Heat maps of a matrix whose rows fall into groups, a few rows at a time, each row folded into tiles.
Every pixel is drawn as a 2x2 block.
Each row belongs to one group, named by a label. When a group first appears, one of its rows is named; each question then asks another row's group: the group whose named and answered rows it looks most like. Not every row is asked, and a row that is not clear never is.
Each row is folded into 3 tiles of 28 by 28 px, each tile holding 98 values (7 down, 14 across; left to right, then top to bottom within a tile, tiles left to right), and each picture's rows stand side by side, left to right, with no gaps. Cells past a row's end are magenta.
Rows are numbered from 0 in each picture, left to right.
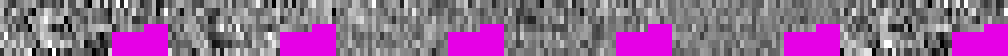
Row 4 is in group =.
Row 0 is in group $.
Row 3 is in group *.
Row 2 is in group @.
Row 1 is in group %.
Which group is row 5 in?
$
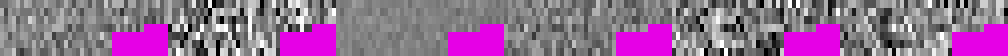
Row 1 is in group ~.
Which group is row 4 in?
$
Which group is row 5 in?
%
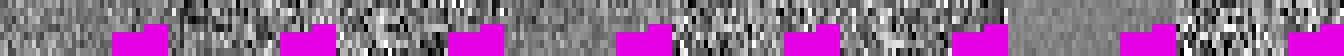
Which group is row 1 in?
*
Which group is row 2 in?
$
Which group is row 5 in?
$
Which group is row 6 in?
@
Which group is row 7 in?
~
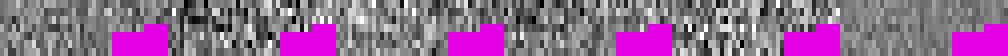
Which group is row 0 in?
=
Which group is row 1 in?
*
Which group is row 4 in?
~
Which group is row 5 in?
=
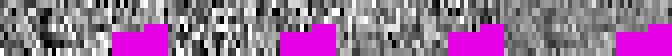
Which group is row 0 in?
%
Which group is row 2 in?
@
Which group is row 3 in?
%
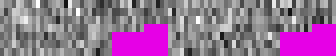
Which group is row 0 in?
@
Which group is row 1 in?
@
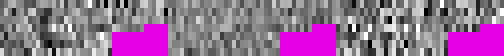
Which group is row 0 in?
%
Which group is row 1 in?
@
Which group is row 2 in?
~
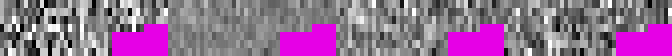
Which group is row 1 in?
@
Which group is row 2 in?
@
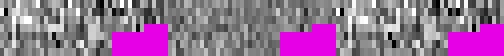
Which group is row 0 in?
@
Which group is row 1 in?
=
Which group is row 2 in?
@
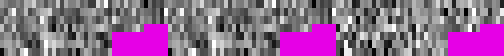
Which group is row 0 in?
$
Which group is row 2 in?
~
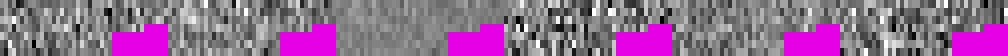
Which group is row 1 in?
@
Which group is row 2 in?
@
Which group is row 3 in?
=
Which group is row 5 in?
$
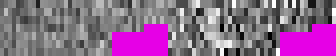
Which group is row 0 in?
*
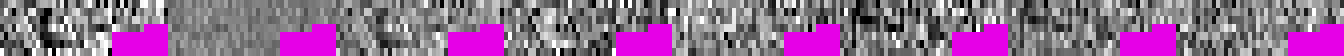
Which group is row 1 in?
=
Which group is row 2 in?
%
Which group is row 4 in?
@
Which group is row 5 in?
*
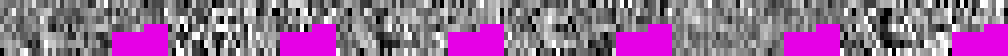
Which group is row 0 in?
$
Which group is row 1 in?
~
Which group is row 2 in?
%
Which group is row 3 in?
$
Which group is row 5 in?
%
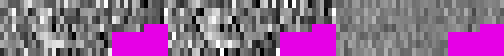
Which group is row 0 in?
$
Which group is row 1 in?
$
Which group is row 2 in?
=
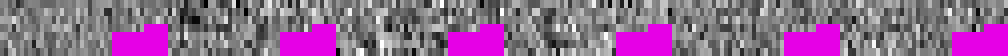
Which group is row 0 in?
~
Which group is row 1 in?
*
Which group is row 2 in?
$
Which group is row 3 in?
%
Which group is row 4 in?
=
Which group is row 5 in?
=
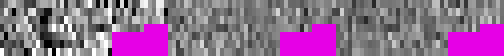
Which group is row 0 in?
%
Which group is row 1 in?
=
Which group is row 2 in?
*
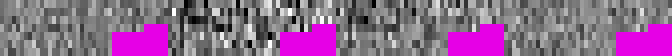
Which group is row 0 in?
=
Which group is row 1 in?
*
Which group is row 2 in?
*
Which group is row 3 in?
~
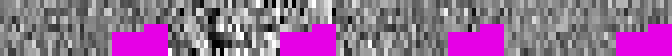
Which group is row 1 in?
%
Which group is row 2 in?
=
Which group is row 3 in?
@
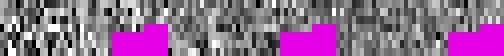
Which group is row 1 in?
$
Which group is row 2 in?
*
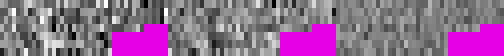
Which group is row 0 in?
$
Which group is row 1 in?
%
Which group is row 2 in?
=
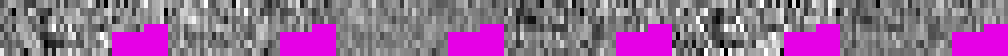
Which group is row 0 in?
%
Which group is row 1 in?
@
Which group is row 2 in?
@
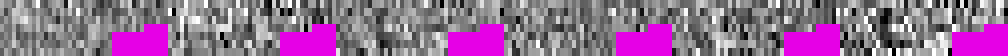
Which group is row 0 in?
@
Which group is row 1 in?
@
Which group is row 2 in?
%
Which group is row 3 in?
=
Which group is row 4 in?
$
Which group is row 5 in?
%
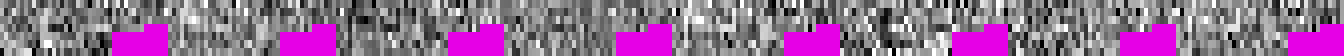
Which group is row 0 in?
$
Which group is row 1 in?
@
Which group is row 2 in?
*
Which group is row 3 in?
=
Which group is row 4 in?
@
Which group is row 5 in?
%
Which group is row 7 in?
@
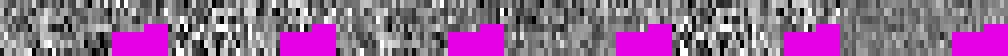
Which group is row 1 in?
~
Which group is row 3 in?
*
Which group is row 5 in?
*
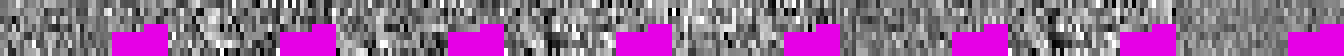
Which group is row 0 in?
=
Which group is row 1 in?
$
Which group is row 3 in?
%
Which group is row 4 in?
@
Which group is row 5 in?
*
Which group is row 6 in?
%
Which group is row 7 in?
=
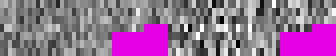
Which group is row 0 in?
~
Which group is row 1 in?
~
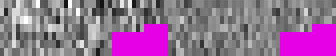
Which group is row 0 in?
@
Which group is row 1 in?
~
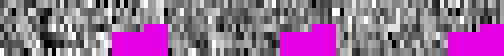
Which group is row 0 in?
%
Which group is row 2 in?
@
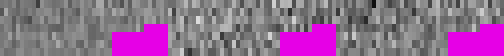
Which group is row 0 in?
*
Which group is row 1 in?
@
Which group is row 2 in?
*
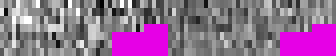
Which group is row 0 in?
@
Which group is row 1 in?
*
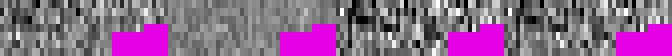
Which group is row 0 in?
*
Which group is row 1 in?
~
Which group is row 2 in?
*
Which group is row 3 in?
*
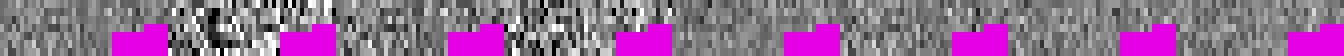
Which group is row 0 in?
=
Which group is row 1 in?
%
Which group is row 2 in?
=
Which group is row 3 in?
~
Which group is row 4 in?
*
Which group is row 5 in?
=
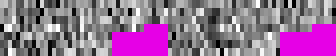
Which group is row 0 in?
~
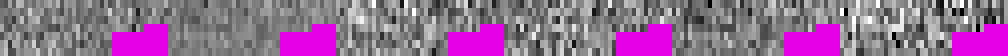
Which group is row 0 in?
=
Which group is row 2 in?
@
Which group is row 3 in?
~
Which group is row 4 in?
*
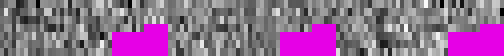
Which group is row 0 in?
*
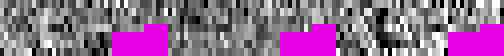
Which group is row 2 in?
%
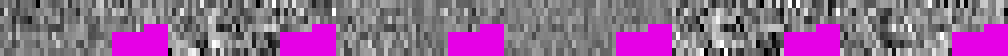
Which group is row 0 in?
*
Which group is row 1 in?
$
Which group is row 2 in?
=
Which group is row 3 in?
=
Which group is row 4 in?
$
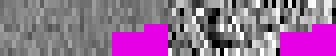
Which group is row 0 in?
=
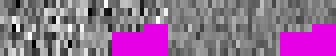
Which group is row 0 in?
~
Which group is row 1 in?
=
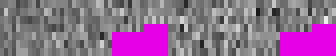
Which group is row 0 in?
*
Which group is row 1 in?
~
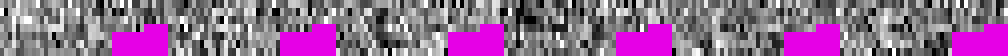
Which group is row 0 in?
@
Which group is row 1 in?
~
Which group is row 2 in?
%
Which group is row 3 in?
*
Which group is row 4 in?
$
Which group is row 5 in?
$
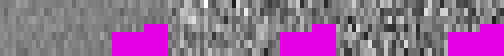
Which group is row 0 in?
@
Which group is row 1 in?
@
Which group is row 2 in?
=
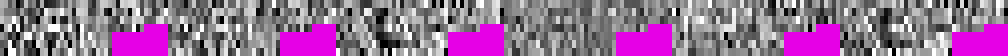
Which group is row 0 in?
~
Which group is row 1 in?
~
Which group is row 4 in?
@
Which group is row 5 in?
%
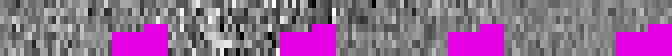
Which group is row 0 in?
~
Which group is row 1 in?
$
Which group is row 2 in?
*
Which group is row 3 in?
~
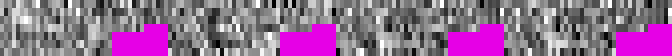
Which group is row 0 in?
@
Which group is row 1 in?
%
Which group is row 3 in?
$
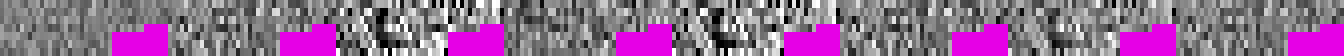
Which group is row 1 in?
=
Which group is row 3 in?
*
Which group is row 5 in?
=
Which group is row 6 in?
%
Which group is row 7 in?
=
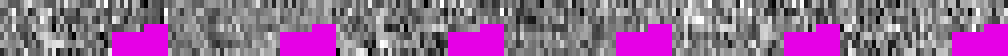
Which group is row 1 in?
%
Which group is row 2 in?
$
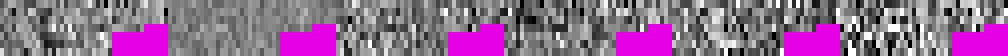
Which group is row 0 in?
%
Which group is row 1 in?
~
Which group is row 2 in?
=
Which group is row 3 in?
*
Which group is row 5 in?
~
